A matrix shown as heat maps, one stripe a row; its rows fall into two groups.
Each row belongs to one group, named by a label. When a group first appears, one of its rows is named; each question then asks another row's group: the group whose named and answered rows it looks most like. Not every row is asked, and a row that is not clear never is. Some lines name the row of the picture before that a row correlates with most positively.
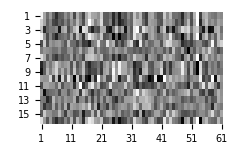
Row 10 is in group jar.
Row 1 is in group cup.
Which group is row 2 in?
cup
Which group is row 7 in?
cup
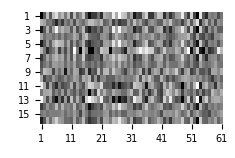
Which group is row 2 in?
cup
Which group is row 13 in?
cup
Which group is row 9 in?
jar
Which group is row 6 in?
jar
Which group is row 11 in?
cup
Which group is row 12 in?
jar
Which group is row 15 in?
jar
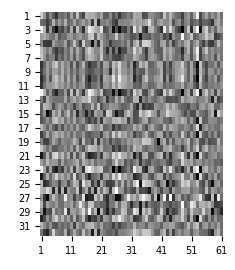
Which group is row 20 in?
cup
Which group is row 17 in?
cup
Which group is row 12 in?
cup
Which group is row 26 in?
jar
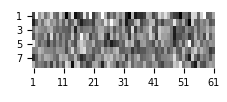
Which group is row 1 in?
jar
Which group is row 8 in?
jar
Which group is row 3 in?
jar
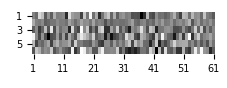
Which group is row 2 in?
cup
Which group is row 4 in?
cup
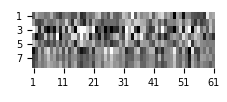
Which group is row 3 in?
cup
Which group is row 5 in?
cup
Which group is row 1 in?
jar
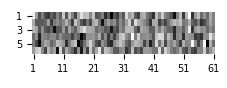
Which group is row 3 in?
cup
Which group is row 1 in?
cup
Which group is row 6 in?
jar
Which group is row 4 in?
jar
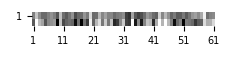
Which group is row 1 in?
jar
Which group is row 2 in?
jar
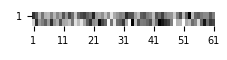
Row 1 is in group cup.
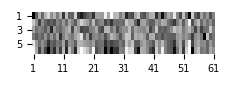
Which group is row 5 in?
cup
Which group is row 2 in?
cup
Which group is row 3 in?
jar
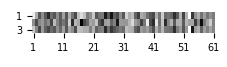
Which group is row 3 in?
cup
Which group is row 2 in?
jar
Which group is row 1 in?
cup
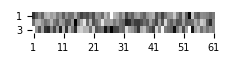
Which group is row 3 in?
cup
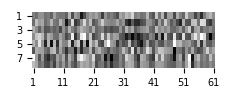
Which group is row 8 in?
cup
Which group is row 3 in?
cup
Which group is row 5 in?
jar
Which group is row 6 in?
jar
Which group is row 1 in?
jar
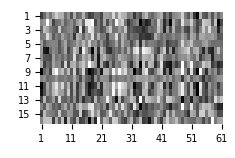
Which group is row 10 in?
jar
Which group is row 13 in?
jar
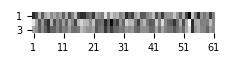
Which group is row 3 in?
cup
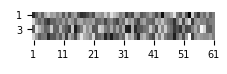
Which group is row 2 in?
cup
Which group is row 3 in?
jar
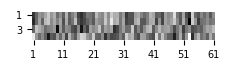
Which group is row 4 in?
cup
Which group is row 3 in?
jar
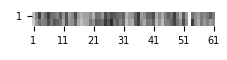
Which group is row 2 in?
cup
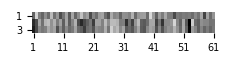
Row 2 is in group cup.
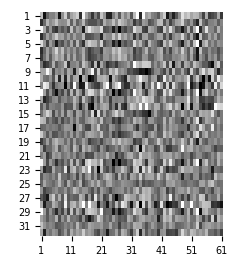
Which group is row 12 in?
cup
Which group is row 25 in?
jar
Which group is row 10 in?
jar
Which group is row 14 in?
jar
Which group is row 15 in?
jar
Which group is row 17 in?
jar
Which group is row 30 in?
jar
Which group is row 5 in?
cup
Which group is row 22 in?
cup
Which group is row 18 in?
cup
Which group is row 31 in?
cup
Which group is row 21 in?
jar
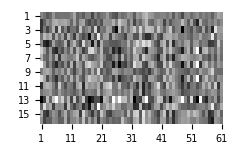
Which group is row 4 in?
jar
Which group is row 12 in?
jar
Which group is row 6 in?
cup
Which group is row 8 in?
cup
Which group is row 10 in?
cup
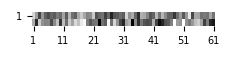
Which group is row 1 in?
cup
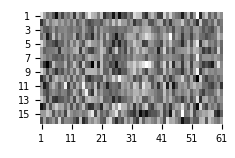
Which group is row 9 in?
cup
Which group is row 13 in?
cup
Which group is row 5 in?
cup
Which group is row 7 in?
cup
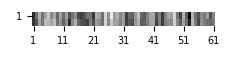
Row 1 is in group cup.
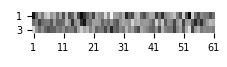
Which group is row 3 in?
cup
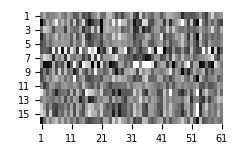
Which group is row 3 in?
jar
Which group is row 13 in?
jar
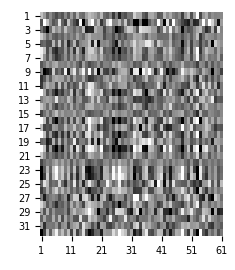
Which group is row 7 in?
cup
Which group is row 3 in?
jar
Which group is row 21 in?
cup
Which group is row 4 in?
cup
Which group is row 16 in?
cup
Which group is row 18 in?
cup
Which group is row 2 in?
jar
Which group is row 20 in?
cup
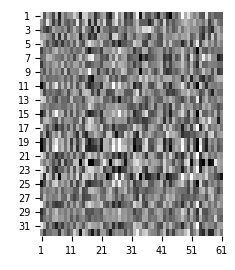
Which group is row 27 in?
jar
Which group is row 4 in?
jar
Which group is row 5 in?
cup
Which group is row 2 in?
jar
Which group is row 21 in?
cup
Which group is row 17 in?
cup
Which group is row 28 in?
cup
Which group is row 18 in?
jar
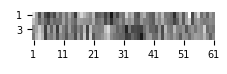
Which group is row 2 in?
cup
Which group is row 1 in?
cup
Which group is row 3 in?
jar
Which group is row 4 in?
jar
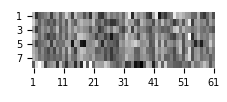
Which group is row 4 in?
cup
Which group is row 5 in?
jar
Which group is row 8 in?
jar
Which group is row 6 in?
cup
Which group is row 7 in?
cup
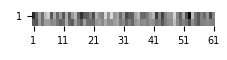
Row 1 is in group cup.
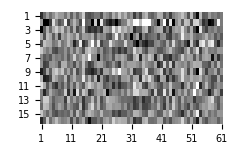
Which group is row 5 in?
jar
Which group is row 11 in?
cup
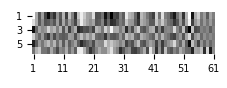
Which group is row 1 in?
cup
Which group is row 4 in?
cup
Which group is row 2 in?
cup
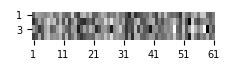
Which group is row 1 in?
jar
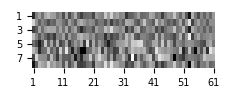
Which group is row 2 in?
cup
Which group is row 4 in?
cup
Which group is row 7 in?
jar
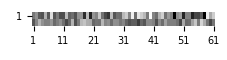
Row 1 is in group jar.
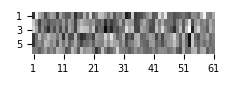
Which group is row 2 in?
cup
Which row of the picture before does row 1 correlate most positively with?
2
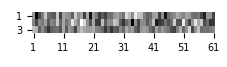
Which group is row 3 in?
cup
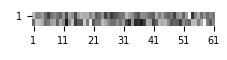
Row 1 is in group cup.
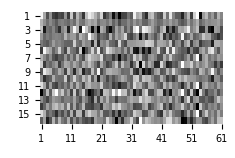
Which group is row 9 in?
jar
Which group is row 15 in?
cup
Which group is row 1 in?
cup
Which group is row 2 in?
cup
